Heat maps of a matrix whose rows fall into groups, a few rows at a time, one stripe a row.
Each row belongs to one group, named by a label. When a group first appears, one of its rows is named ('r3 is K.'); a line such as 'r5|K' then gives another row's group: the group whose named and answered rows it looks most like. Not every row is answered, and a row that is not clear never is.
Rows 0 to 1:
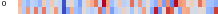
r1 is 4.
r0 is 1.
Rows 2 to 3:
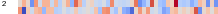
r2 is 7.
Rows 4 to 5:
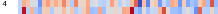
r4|7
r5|7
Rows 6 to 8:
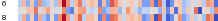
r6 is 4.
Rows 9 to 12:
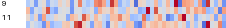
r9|1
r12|1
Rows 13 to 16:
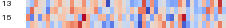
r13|7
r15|7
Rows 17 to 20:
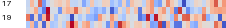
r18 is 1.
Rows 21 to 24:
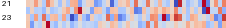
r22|1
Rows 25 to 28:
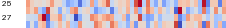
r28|1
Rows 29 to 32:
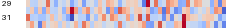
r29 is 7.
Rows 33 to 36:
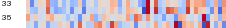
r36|1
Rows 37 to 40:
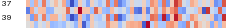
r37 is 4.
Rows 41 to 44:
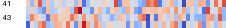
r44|1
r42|1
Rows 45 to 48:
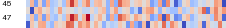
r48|1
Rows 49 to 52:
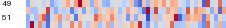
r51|1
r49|1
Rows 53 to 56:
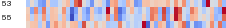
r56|7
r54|4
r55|4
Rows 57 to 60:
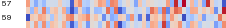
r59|1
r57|1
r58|4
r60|4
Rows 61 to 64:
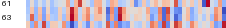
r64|4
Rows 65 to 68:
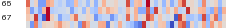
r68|7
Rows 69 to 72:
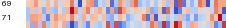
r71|7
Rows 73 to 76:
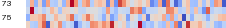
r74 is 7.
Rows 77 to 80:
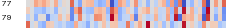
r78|1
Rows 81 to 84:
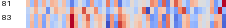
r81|4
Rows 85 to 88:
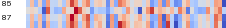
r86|1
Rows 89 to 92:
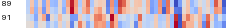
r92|1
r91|1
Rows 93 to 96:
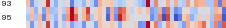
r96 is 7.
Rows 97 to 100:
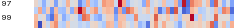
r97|1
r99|1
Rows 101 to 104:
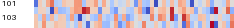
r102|1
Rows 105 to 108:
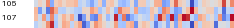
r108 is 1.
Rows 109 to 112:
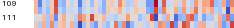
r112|4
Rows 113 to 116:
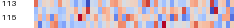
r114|1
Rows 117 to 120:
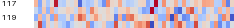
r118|7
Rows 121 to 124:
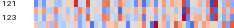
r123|1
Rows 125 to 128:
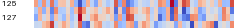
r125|4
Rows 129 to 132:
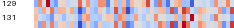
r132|4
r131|1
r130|4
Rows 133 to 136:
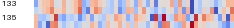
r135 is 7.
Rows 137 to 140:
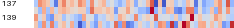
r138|7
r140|4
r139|1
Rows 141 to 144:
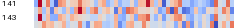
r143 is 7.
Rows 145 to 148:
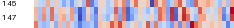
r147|4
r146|4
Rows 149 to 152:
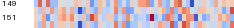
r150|4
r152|4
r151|7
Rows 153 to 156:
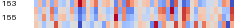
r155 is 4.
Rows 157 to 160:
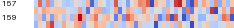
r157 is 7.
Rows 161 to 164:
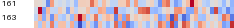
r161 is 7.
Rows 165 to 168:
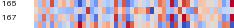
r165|4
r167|4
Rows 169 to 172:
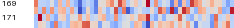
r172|1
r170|4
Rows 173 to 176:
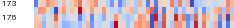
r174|7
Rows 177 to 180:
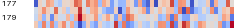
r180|4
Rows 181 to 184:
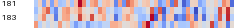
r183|7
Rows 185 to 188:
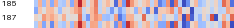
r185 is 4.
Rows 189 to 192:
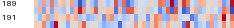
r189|4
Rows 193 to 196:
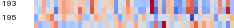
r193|7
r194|7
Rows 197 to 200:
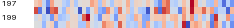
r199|1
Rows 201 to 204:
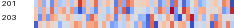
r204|1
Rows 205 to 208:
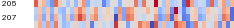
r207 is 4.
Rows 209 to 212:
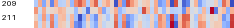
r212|4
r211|4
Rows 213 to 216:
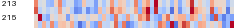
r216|4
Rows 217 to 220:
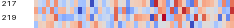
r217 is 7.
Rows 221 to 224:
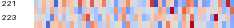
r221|7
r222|4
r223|1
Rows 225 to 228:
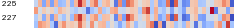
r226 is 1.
